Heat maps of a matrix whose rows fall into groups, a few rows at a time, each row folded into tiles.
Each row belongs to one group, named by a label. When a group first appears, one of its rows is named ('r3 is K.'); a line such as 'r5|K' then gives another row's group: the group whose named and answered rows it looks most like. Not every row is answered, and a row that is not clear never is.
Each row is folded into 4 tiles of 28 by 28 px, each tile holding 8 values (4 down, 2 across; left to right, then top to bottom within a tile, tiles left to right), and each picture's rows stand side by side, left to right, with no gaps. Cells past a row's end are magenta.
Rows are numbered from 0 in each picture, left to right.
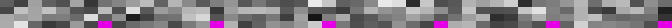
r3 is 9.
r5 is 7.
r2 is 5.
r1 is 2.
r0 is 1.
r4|7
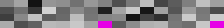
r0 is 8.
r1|2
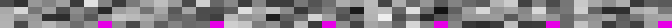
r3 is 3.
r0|5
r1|5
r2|1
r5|7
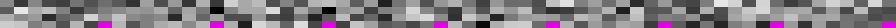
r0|1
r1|5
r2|3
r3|2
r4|8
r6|9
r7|5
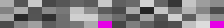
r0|2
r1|2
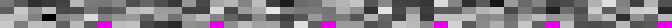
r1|1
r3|8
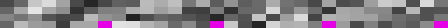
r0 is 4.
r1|4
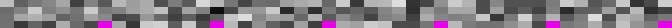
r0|9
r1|3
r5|8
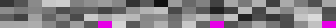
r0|4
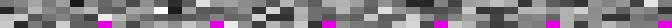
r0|9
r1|5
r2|8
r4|7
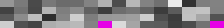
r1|7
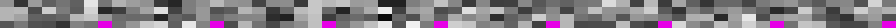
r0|2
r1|3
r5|9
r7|7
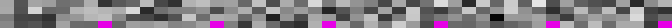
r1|2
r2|2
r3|8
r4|2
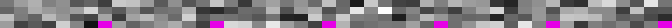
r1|8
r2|4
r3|5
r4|3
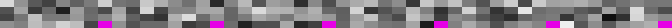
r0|8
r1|9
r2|9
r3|7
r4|7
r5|8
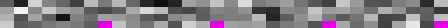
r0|5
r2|7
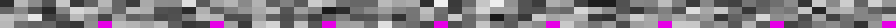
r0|7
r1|4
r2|3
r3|4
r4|4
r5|1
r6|1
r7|2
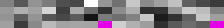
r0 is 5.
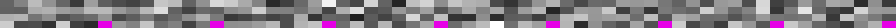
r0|9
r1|4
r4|3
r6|9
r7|7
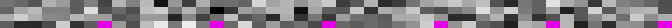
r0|9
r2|4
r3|2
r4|3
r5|9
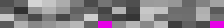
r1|4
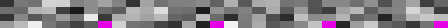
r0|4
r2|8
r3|2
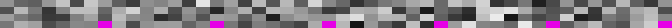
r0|7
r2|2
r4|3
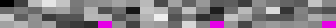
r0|4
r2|5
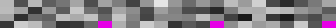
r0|2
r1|4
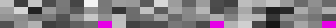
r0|2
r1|9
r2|7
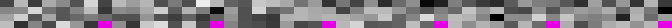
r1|3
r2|9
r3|1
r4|1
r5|5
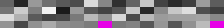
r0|5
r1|2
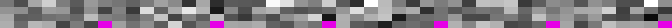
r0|4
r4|4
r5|5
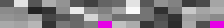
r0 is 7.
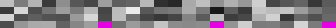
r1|2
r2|3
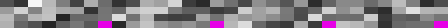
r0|5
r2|1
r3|7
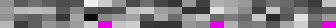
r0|5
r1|1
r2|8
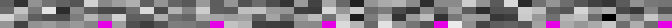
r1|9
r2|1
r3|4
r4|7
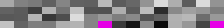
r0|8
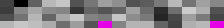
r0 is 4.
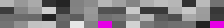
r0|3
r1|7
